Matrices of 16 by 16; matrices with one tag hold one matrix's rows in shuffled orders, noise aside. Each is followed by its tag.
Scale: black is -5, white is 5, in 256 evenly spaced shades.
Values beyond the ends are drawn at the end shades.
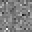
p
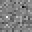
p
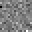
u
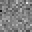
u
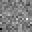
u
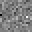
u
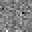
p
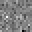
p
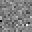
u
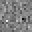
p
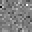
u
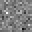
p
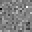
u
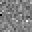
u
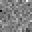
u
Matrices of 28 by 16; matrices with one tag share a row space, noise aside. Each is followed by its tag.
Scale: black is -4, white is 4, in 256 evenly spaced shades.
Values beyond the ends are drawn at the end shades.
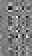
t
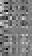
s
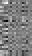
s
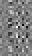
t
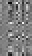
t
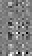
t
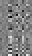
t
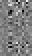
t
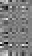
s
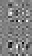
t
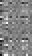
s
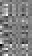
s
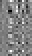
t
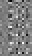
t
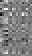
s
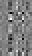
t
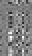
t
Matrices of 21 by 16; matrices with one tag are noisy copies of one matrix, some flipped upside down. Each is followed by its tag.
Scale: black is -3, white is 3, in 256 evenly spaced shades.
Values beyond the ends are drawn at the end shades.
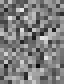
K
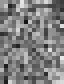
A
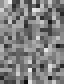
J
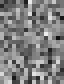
J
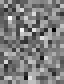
K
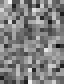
J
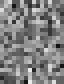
J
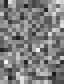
A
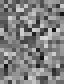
K
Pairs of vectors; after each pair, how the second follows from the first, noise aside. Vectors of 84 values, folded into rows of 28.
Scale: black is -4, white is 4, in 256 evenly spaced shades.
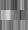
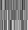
shuffled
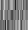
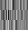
shuffled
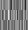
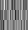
shuffled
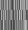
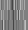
partly zeroed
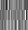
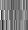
shuffled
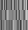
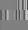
partly zeroed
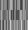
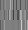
partly zeroed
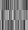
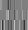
partly zeroed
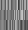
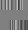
partly zeroed
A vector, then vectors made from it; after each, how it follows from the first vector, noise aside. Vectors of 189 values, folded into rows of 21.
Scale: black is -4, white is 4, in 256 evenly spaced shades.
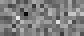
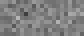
shrunk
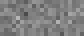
shrunk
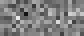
copied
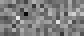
copied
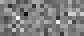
copied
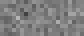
shrunk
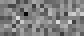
copied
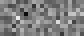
copied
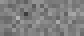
shrunk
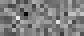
copied
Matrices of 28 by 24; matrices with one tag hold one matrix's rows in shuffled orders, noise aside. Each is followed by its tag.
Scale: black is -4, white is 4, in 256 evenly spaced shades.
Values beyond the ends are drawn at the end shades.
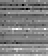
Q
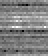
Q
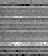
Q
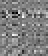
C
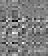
C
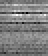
Q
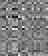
C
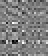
C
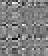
C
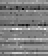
Q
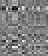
C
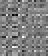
C
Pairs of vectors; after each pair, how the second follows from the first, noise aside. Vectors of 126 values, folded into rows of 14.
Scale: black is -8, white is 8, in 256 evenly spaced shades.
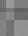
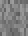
shuffled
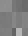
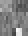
scaled up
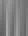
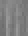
shrunk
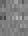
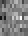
scaled up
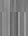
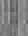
reversed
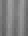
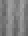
copied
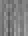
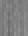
shrunk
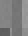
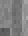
copied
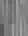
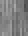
reversed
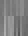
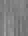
shrunk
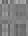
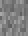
shuffled
